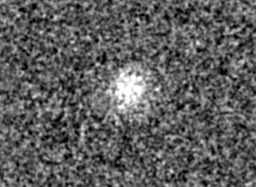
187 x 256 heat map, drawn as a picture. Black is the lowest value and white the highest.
Mirror symmetry: none. Grain: blotchy. Lone odd cells: none. Odd rows or columns: none. Ninth with the highest average: centre. Bumps: one, in the centre. Seam: none.
